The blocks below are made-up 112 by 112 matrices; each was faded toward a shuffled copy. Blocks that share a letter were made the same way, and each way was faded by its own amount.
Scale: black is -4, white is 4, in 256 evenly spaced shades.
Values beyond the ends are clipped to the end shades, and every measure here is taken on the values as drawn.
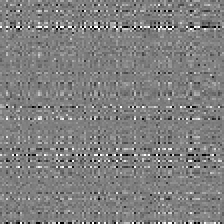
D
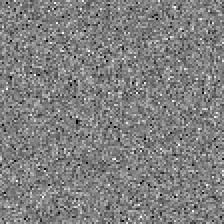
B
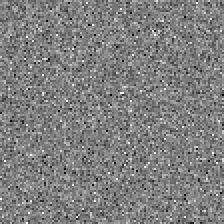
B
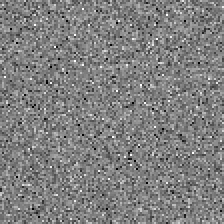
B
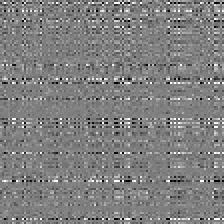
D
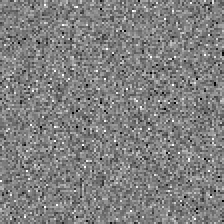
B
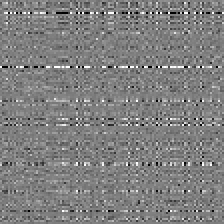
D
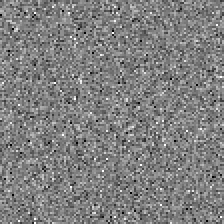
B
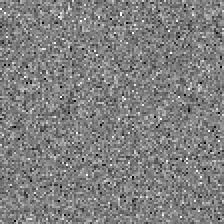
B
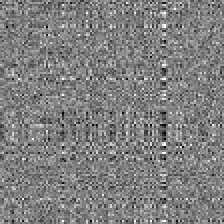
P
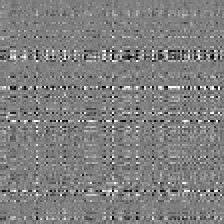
D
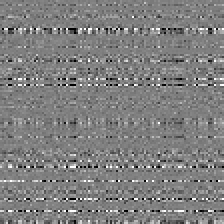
D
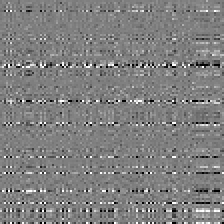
D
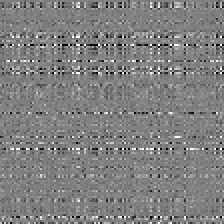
D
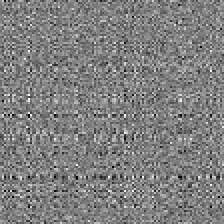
P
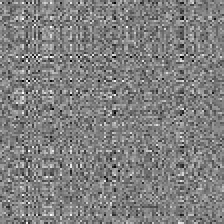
P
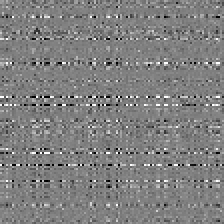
D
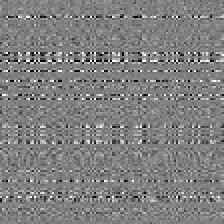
D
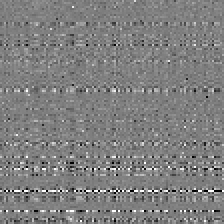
D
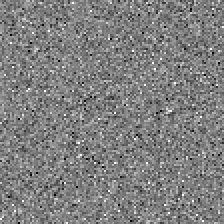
B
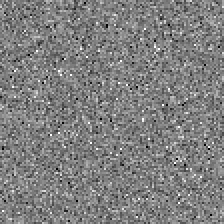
B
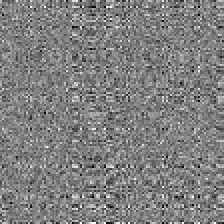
P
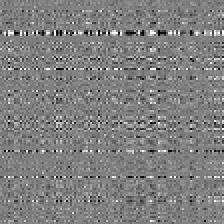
D
